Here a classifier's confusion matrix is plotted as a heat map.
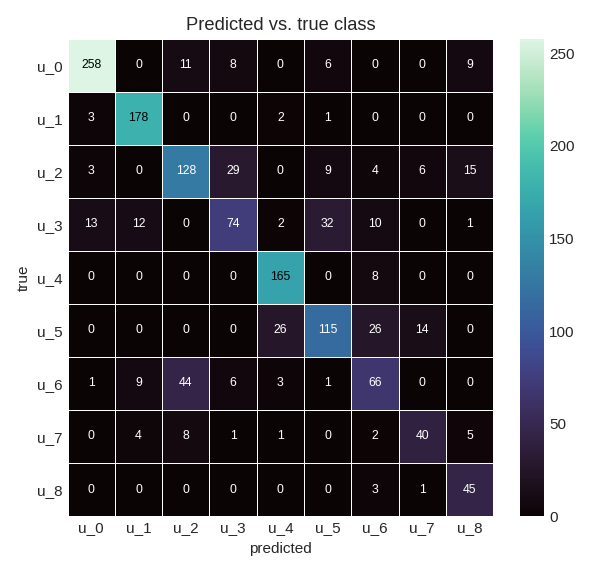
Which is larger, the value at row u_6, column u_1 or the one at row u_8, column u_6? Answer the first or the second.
the first
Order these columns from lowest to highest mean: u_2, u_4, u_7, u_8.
u_7, u_8, u_2, u_4
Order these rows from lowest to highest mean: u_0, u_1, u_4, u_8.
u_8, u_4, u_1, u_0
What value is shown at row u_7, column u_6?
2
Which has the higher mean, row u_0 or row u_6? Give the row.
u_0
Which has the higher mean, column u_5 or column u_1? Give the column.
u_1
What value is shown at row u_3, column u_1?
12
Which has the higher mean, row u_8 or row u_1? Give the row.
u_1
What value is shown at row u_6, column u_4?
3
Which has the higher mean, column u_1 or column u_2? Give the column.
u_1
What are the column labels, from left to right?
u_0, u_1, u_2, u_3, u_4, u_5, u_6, u_7, u_8
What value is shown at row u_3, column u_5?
32
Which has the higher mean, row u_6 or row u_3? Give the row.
u_3
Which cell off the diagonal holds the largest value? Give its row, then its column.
u_6, u_2
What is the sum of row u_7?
61
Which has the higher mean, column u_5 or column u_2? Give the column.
u_2
